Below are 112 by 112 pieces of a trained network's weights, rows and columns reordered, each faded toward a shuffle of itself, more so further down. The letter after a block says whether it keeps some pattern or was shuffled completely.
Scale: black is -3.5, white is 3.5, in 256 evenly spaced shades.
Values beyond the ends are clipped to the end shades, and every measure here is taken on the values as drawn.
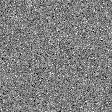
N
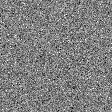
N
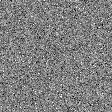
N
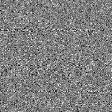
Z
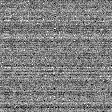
Z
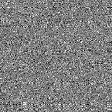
Z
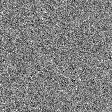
N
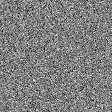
N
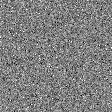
N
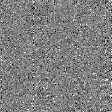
Z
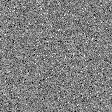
N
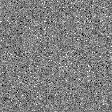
Z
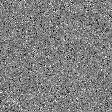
N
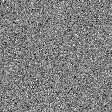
N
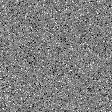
N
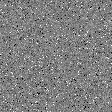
N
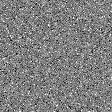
N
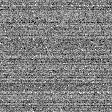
Z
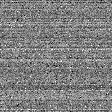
Z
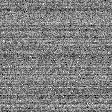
Z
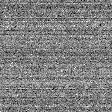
Z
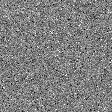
N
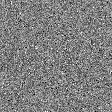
N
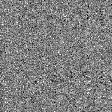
Z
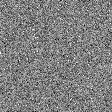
N
